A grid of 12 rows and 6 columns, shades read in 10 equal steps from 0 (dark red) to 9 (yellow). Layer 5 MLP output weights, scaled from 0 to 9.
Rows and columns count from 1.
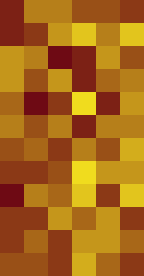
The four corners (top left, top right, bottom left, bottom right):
1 2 3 2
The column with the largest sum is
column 4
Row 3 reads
6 5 0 1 6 3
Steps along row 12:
same down up down down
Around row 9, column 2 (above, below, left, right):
2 2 0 4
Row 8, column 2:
2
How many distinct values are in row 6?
3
